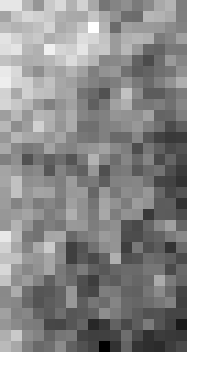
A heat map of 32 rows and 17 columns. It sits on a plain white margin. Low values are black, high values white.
The ninth with the highest average is the top left. Neither half mirrors the other. On average the colour sits 50% of the way up the scale. There is an overall slope up to the top left. The histogram is bell-shaped.
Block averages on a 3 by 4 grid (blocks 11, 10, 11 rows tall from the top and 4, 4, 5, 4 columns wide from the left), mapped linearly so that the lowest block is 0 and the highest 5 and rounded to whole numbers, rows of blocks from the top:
5 4 3 2
3 2 2 0
3 1 0 0
